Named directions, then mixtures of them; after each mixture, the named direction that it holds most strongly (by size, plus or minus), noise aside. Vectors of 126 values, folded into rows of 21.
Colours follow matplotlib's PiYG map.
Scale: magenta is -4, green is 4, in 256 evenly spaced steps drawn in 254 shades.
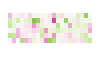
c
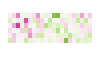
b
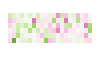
c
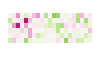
b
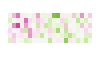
b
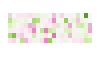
c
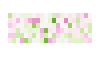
c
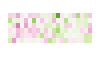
b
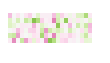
c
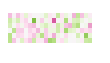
c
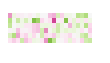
c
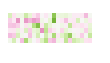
c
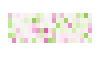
c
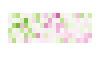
b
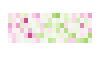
b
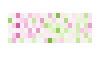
b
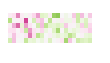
b
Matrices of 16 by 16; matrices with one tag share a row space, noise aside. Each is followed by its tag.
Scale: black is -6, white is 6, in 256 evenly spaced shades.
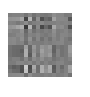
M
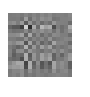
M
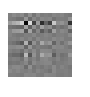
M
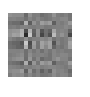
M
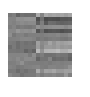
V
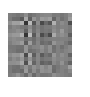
M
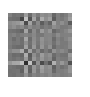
M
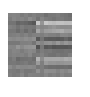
V
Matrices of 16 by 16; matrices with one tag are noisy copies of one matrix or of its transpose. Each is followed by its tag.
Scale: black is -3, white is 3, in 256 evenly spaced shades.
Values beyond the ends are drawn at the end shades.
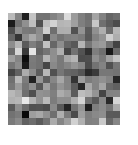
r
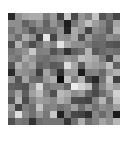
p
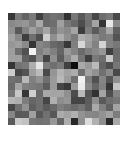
p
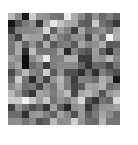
r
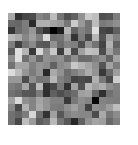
r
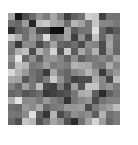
r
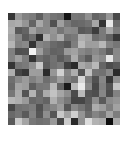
p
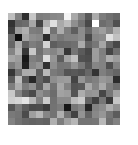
r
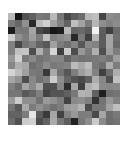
r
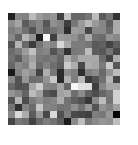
p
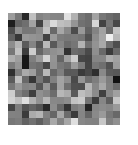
r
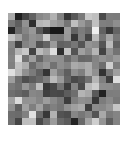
r
